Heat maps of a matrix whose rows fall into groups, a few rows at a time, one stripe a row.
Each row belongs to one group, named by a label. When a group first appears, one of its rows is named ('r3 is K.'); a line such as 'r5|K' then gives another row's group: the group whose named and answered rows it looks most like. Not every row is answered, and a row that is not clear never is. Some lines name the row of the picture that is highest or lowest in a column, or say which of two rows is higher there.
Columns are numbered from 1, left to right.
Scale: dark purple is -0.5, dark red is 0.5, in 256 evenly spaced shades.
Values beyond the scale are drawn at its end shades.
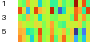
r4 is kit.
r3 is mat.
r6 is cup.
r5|cup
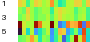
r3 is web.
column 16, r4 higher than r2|Yes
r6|mat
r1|kit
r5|web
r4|kit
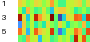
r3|kit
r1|kit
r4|web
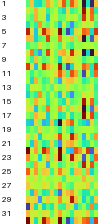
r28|web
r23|cup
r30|web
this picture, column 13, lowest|30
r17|mat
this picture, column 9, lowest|18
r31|kit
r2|mat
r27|kit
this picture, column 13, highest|22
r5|kit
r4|mat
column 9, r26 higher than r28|Yes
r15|mat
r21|web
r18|web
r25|kit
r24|mat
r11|cup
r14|mat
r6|cup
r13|web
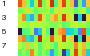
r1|cup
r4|mat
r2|web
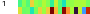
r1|mat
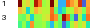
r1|kit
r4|mat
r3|cup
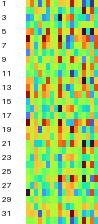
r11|mat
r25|web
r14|kit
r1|cup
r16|web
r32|mat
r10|mat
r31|cup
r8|web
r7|kit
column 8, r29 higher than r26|No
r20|kit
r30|kit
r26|cup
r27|web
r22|mat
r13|kit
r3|web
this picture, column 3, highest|14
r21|cup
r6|kit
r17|web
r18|kit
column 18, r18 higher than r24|Yes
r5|cup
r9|cup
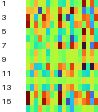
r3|kit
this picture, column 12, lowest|6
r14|kit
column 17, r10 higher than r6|No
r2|cup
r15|kit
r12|mat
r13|web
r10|cup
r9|mat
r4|kit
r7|cup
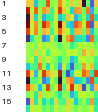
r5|kit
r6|web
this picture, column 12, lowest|10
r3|web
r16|web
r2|kit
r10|mat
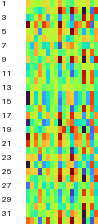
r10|mat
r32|cup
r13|web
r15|web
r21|kit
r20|kit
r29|mat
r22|mat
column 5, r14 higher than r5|No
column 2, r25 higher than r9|Yes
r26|cup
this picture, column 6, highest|32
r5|cup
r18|web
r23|cup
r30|mat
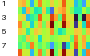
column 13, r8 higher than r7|Yes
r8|cup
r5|kit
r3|cup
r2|web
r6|mat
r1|cup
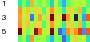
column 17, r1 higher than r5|Yes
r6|mat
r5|kit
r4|kit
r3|cup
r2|kit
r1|mat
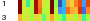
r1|kit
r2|kit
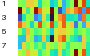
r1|mat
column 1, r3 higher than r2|No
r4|cup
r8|mat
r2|kit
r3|web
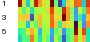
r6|mat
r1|kit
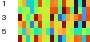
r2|cup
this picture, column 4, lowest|4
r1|cup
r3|kit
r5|web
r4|cup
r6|kit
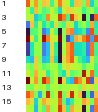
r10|web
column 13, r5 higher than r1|No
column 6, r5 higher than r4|No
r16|cup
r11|mat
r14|cup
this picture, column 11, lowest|6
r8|web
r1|kit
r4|web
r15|kit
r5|web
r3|cup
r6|kit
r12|kit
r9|web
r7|web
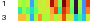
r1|cup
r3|cup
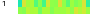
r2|mat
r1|web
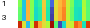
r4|kit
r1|web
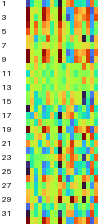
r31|web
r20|mat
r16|web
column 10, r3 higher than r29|No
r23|cup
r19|kit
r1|web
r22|web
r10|mat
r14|cup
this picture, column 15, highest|20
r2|kit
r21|cup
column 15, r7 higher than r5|Yes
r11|web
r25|web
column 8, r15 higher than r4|No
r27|cup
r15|cup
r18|mat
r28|kit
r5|kit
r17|web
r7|kit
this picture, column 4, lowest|29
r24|web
